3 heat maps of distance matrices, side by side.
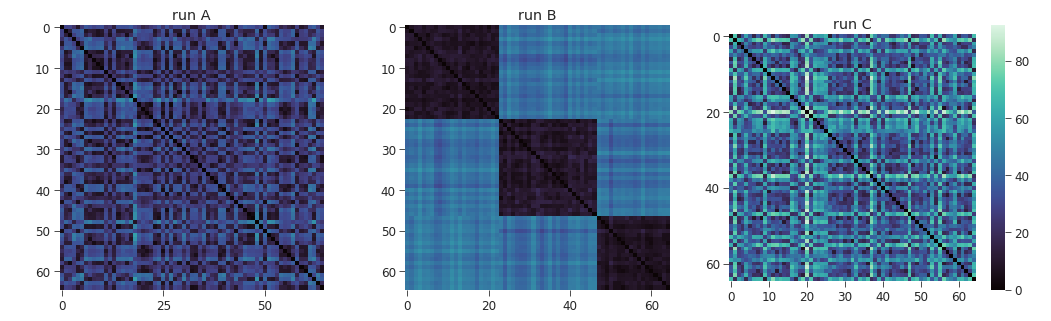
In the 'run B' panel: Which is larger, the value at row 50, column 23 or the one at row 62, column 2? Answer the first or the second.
the second
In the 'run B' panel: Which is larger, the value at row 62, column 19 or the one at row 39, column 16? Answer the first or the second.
the first
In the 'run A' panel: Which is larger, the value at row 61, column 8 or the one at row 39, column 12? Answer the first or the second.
the second
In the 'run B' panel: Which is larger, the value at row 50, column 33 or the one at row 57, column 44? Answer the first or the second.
the second
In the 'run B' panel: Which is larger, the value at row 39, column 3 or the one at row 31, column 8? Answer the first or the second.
the first
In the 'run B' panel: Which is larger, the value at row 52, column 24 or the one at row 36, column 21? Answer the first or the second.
the second
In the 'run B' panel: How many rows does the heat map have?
65
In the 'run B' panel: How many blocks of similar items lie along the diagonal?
3
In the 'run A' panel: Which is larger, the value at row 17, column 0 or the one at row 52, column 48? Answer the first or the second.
the second
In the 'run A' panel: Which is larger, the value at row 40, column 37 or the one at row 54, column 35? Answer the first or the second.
the first
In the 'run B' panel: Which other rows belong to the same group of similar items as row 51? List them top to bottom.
47, 48, 49, 50, 52, 53, 54, 55, 56, 57, 58, 59, 60, 61, 62, 63, 64
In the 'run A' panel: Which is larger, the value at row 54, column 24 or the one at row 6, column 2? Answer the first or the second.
the first
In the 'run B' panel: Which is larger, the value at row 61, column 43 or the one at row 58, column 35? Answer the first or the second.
the second
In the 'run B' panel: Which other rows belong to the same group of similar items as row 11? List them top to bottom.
0, 1, 2, 3, 4, 5, 6, 7, 8, 9, 10, 12, 13, 14, 15, 16, 17, 18, 19, 20, 21, 22
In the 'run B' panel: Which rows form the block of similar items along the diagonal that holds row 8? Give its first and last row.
0 to 22
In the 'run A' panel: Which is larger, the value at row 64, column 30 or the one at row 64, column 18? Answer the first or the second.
the second
